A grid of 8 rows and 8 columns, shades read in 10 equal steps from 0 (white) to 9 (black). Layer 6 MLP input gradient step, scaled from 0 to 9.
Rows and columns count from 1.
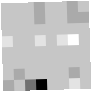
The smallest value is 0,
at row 4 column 7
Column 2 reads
2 2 2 2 2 2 3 2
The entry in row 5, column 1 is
2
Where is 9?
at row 8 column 4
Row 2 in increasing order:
2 2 2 2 2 3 3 3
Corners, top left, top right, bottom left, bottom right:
2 2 3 2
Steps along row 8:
down up up down same down up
